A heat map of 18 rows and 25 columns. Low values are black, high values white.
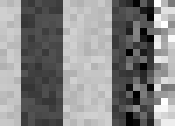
The left part is calmer, up to a seam about 70% of the way across. There is no overall slope. Stripes running up and down repeat 2 times from left to right.
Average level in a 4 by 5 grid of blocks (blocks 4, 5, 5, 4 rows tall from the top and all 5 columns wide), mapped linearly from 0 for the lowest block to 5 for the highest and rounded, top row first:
3 1 5 0 3 | 3 1 5 1 2 | 3 0 5 0 2 | 3 0 5 0 3
